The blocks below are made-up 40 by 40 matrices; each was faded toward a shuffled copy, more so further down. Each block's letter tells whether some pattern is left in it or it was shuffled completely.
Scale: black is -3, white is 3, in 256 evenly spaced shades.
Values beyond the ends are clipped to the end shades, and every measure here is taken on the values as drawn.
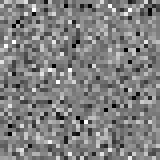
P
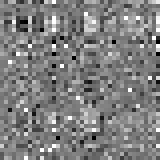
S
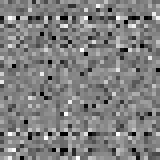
S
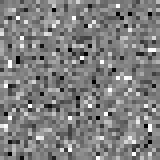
P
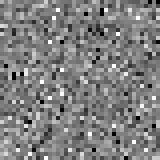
P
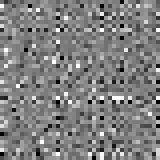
S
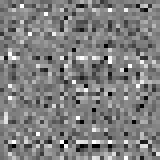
S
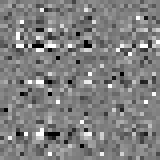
S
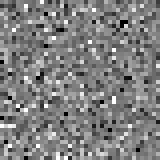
P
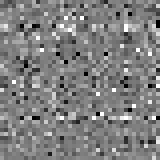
S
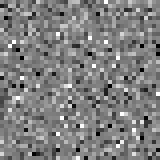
P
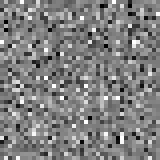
P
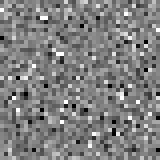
P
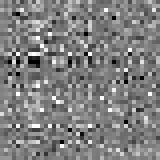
S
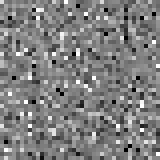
P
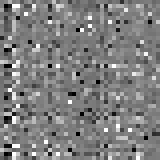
S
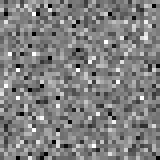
P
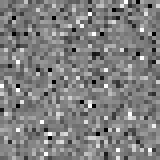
P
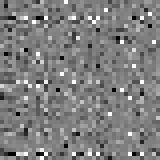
S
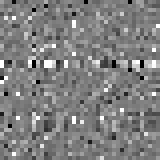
S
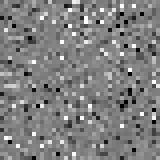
P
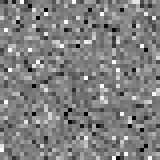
P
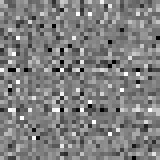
S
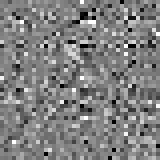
S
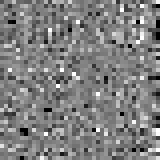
S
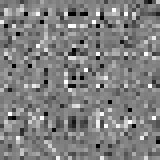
S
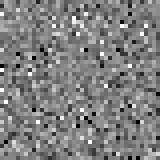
P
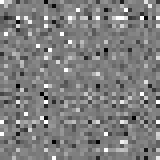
S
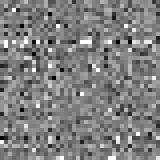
S
